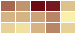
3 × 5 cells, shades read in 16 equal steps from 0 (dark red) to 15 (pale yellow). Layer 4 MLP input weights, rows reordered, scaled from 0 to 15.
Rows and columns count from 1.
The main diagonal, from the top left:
6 11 11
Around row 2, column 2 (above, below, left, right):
9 14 11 10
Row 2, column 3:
10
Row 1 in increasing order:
0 1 6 9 12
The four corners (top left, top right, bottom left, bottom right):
6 12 13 13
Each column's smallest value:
6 9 0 1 12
